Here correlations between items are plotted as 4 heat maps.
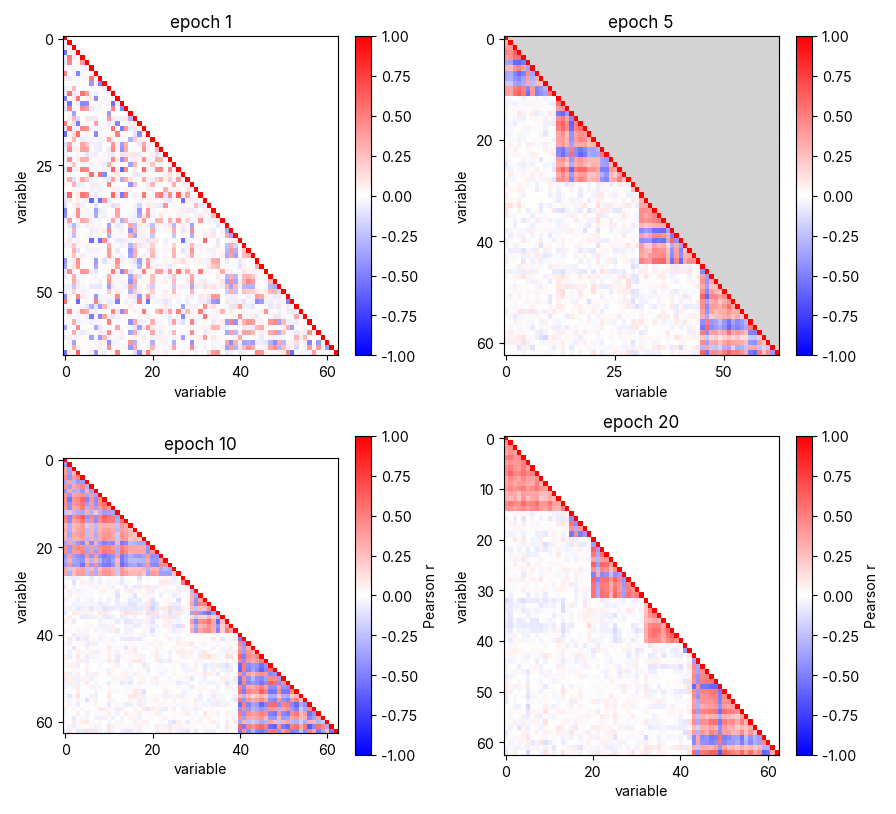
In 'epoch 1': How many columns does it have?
63
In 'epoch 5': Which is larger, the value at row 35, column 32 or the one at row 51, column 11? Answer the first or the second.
the first
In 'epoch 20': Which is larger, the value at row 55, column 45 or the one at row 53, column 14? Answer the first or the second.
the first
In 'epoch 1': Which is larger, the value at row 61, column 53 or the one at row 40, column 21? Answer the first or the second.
the second
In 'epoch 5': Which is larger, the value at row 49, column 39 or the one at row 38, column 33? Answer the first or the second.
the first
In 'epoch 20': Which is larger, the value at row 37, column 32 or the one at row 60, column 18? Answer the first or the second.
the first
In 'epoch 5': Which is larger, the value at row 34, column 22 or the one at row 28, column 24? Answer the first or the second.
the second
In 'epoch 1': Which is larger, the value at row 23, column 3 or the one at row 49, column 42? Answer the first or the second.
the first
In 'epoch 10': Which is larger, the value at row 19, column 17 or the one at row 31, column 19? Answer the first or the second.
the second
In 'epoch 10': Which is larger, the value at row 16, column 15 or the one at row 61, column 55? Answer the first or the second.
the second
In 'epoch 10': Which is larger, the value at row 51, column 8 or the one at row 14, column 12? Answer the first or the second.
the first
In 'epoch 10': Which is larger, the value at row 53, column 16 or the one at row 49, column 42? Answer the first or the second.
the second
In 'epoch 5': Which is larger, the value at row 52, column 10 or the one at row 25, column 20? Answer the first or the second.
the second
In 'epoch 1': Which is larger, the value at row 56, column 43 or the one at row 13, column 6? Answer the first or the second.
the first
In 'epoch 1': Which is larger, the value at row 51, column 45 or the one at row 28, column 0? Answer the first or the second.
the first
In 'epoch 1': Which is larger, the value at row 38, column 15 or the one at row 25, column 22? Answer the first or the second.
the second
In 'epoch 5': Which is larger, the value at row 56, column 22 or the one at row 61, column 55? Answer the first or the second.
the first
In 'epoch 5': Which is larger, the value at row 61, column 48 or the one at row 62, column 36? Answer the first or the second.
the second
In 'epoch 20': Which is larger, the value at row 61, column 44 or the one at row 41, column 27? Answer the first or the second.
the second
